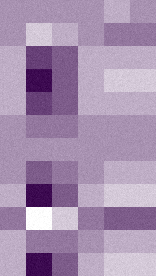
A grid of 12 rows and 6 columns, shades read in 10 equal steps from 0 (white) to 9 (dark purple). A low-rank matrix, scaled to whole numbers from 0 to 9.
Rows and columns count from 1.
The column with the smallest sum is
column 5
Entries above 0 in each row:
6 6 6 6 6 6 6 6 6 5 6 6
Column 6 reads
4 5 3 2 3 4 4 3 2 6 3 2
